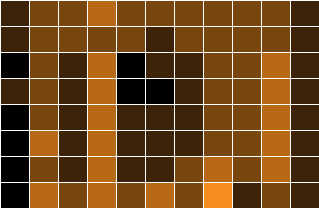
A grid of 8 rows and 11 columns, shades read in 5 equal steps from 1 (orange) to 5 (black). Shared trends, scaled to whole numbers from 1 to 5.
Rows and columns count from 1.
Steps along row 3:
down up down up down same down same down up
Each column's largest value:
5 3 4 3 5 5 4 3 4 3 4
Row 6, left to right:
5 2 4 2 4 4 4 3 3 2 4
